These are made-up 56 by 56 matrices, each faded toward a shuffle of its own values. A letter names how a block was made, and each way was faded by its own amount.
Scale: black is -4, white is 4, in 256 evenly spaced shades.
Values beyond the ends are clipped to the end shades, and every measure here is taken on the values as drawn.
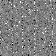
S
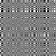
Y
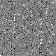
S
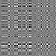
Y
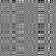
Y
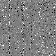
S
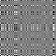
Y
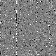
S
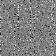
S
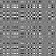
Y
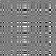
Y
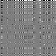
Y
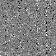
S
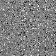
S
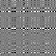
Y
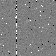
S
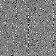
S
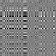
Y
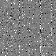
S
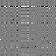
Y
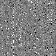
S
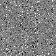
S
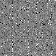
S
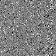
S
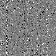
S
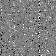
S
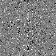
S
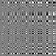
Y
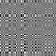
Y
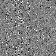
S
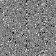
S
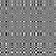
Y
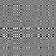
Y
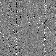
S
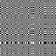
Y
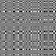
Y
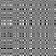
Y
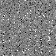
S
